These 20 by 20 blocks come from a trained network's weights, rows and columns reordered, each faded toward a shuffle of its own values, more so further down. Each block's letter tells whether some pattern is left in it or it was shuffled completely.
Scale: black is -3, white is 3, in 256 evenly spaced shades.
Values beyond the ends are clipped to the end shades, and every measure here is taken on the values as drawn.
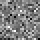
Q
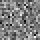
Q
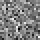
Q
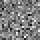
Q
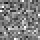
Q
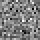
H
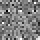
H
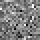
Q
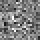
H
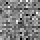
H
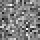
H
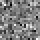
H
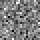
Q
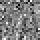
Q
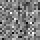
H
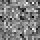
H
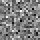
Q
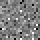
Q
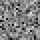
Q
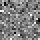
Q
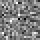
H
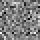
H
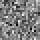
Q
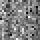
H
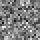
Q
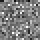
Q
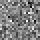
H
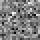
H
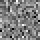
Q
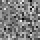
H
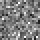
Q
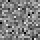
Q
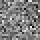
Q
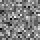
Q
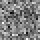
Q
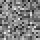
Q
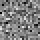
Q
